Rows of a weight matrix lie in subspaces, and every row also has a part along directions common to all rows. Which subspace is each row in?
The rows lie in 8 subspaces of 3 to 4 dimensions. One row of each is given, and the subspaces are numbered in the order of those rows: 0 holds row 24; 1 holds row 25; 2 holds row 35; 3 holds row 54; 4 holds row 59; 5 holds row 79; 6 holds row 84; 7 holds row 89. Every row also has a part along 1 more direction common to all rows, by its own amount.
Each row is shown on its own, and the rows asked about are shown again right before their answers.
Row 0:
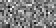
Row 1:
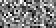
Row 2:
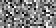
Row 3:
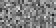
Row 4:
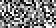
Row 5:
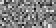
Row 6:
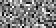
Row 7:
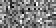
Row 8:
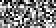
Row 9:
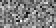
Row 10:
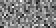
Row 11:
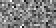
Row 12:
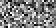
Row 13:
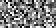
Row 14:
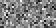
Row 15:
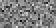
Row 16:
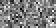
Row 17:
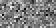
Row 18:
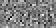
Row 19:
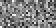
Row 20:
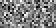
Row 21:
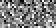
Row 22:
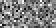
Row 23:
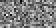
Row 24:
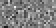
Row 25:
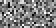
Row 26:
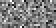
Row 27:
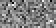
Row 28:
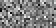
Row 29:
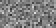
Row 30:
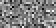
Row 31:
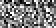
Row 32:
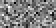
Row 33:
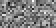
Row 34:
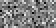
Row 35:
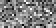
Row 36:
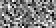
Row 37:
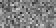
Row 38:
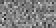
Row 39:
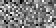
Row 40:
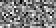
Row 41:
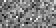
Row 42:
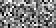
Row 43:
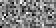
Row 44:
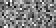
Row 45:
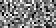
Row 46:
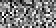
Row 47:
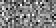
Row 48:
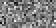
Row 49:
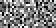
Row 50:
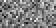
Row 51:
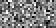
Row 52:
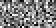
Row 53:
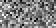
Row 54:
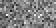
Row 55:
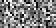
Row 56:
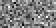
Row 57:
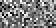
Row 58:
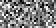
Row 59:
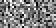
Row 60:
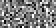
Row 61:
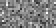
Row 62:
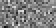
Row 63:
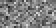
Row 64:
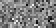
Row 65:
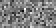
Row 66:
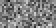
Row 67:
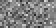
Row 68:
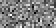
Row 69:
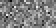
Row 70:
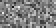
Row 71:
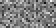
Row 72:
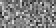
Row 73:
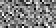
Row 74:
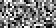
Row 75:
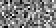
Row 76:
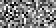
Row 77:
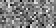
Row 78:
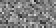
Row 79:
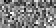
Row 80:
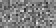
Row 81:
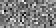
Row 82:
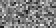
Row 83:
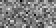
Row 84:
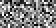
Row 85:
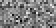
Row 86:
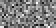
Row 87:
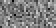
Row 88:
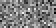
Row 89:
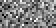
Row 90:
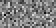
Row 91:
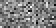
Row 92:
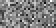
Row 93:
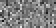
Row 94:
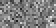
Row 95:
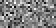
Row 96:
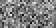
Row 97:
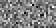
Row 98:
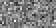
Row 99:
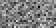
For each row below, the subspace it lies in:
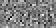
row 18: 0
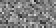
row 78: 7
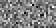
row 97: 0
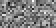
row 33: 1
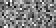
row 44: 0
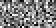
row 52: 5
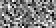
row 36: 3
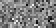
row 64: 5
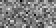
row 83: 6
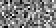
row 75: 0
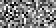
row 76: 3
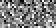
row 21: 3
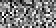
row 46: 1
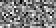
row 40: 4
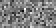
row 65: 5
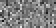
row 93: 7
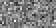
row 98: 1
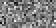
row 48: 1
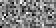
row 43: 4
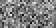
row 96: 6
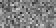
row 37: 6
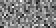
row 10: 2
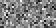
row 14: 2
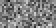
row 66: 2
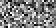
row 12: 6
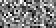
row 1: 4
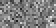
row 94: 5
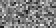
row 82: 2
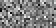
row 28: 7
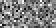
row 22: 1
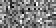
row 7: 4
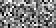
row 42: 6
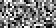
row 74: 2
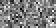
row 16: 5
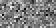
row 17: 1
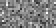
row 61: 7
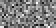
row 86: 2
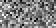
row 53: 7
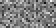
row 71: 6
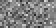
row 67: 6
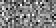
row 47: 4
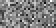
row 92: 6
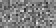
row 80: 5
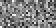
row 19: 5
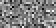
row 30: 1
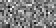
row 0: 0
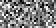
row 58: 7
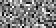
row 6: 1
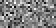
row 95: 5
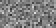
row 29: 0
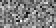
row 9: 2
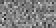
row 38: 1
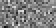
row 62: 0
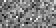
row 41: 7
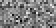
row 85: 2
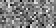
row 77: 6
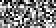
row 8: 2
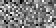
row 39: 5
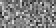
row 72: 4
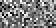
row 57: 7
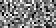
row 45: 0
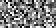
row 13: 6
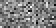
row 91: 5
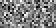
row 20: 2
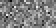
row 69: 3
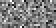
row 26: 3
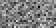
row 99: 2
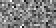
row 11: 3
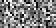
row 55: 4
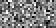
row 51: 4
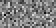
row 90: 1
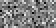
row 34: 1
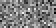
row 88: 4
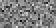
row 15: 0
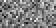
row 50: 7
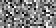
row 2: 4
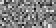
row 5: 1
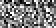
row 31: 5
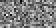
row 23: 4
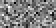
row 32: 3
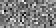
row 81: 0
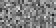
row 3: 7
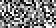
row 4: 0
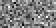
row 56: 3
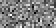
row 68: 0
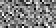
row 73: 2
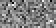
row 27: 3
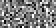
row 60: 7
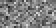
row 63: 3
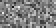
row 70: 7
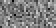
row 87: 5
